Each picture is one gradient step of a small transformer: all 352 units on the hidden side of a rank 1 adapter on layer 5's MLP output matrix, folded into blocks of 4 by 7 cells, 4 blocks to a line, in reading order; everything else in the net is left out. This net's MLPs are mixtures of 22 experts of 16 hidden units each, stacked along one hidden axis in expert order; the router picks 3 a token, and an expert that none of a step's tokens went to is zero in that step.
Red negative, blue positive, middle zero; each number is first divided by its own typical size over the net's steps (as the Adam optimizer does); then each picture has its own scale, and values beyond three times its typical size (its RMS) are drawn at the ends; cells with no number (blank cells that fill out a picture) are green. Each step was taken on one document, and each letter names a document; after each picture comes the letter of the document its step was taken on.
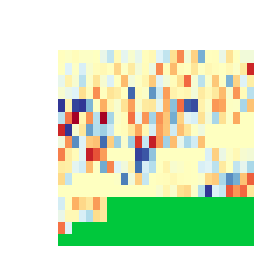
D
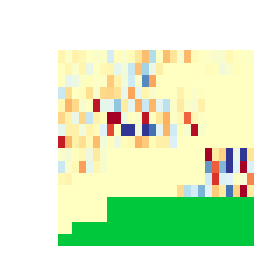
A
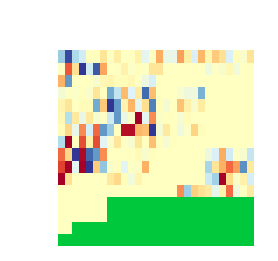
A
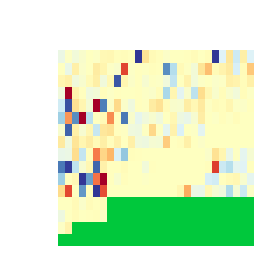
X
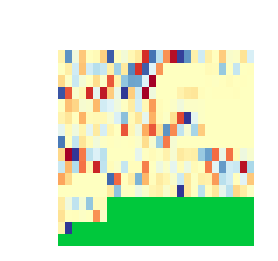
A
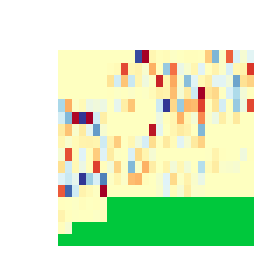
X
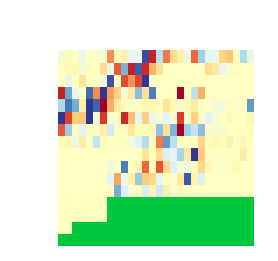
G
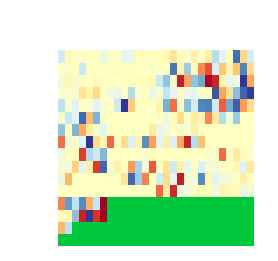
D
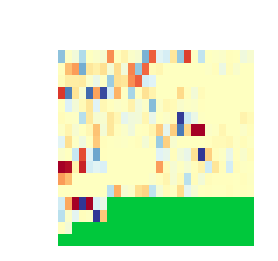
G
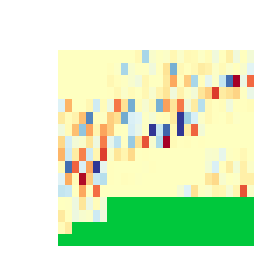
X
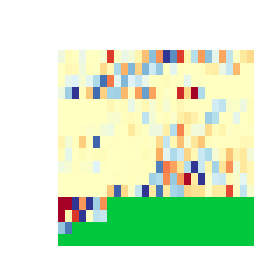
G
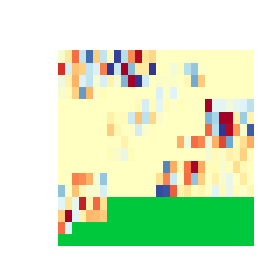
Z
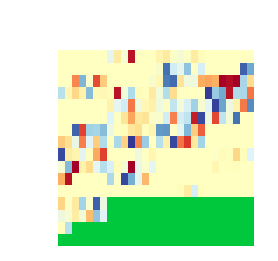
D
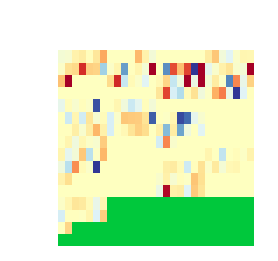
X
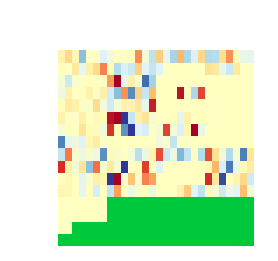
A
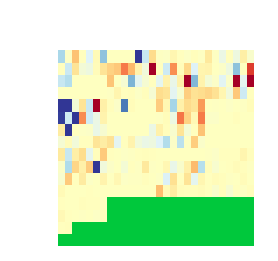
X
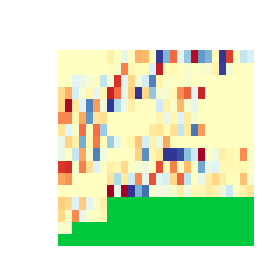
G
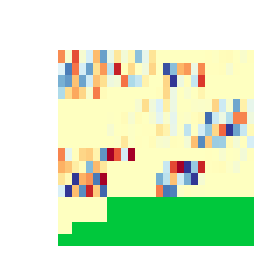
Z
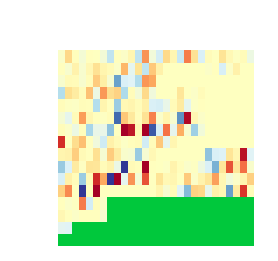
A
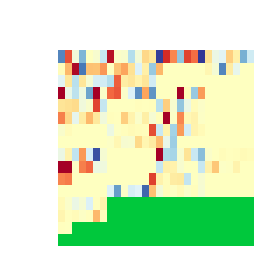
G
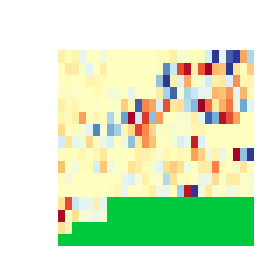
D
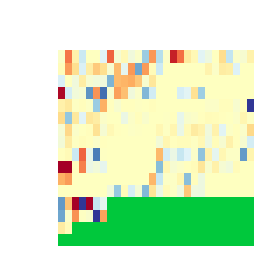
G
